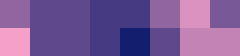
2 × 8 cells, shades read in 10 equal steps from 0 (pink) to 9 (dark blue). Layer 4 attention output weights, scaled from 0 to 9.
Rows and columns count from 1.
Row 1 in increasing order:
1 4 4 5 6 6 7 7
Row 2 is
0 6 6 7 9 6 2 2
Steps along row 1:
up same up same down down up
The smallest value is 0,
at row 2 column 1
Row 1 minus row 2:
4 0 0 0 -2 -2 -1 3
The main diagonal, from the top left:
4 6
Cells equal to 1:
1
